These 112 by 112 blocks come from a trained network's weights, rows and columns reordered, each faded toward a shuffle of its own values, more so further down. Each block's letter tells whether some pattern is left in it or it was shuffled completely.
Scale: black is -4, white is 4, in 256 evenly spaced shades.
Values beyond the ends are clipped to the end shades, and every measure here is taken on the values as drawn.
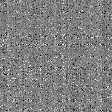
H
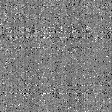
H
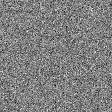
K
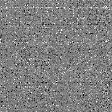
H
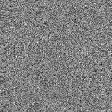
H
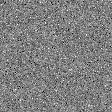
K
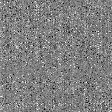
H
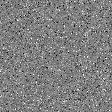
K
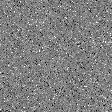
K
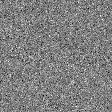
K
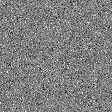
K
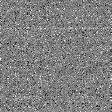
H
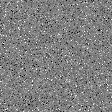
K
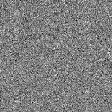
H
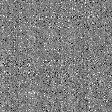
H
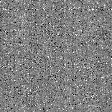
H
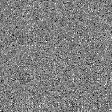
H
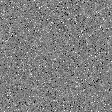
K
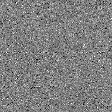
H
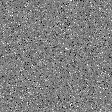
K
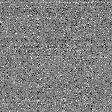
H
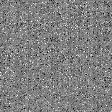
H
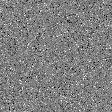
K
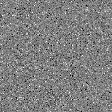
H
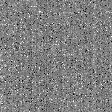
H
